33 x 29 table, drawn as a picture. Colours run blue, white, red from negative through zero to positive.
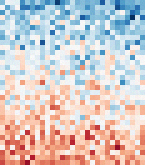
Grain: fine. Slope: up to the bottom. Stripes: none.
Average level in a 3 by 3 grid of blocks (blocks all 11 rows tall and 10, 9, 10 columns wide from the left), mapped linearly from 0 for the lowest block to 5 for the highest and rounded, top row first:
110 / 332 / 554
